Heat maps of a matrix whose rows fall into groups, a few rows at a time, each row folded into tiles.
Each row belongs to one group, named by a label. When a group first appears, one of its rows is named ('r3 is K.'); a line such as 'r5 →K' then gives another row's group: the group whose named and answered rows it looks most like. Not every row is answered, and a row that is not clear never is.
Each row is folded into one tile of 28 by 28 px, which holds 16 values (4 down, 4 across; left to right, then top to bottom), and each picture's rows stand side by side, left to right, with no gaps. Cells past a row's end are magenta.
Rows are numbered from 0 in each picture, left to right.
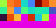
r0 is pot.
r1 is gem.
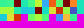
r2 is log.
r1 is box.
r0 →pot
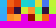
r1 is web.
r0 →pot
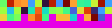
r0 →gem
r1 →box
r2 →log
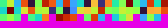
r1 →gem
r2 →web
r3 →box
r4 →pot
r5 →box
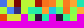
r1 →gem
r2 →pot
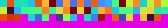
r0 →web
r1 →gem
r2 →box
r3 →web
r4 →gem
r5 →gem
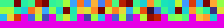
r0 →pot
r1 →log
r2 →box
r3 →box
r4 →log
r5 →web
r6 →box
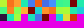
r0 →pot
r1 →web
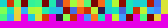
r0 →gem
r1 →pot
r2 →pot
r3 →log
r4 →web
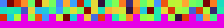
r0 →gem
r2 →box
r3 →web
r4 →web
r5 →box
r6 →gem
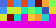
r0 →box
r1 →log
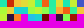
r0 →gem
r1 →pot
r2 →pot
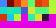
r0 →gem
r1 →log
